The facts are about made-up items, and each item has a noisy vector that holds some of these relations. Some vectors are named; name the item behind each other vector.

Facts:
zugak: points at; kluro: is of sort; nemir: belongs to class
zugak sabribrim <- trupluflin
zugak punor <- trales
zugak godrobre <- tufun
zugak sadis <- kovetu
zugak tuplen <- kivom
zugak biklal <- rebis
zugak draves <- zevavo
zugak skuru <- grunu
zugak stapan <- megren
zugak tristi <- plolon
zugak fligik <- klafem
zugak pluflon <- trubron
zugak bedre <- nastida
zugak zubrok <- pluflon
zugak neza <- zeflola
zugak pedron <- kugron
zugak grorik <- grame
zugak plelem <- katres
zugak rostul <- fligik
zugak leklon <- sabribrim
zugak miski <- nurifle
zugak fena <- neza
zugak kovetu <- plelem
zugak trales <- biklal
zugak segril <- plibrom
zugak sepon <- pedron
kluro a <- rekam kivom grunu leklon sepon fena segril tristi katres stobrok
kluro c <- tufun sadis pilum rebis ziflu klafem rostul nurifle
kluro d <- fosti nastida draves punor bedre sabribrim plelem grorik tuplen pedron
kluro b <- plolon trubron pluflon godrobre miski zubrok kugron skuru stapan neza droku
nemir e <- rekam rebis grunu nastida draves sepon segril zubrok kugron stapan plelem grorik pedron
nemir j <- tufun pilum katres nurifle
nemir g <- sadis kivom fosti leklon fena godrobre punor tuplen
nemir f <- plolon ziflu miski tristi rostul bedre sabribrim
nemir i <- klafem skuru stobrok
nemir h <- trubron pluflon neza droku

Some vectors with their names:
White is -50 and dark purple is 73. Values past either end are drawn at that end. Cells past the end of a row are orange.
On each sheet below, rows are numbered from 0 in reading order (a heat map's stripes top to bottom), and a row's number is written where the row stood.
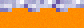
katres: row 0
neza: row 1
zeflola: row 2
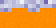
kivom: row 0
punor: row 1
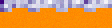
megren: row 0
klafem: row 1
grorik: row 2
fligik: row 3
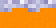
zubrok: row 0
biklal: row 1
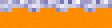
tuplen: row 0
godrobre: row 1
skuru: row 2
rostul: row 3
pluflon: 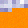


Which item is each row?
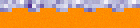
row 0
sabribrim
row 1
stapan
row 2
grame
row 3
rebis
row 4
kugron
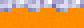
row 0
plolon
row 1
pilum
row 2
stobrok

